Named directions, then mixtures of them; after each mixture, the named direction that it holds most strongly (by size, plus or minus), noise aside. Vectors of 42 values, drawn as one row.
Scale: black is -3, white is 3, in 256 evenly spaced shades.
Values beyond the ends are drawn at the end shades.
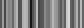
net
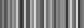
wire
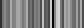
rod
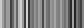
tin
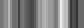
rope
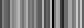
rod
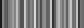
wire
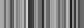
tin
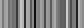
wire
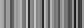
tin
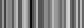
net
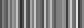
wire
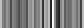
rod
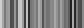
tin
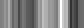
rope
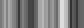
rope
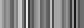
tin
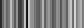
tin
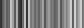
tin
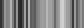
rope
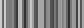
net
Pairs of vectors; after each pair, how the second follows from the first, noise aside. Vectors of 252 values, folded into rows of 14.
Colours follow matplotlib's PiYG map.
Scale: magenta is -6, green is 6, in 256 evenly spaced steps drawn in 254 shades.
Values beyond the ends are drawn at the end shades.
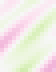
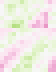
wrapped around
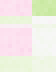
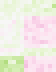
reversed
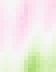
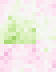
wrapped around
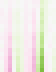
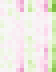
wrapped around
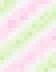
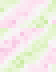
wrapped around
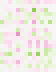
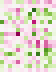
scaled up
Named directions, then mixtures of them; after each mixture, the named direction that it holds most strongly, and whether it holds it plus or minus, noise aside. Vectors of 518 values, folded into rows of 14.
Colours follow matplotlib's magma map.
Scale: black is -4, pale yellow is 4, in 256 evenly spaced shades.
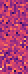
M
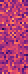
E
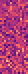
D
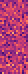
D, plus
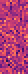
D, minus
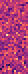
M, minus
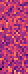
M, minus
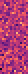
M, minus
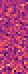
M, plus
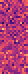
E, minus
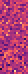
M, minus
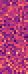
D, plus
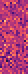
D, minus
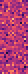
E, plus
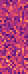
D, plus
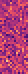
D, plus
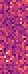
E, minus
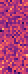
E, minus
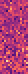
D, plus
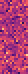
E, minus
